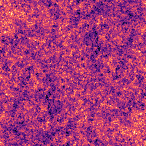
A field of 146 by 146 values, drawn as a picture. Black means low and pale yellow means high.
No overall slope runs across the table. No seam splits the table. A half turn leaves it unchanged. No single row or column stands out from its neighbours. There are no regular stripes.
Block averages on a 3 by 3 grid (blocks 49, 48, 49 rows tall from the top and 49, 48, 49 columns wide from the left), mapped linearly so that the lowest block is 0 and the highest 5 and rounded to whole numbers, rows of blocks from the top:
5 1 0
2 2 2
0 1 5
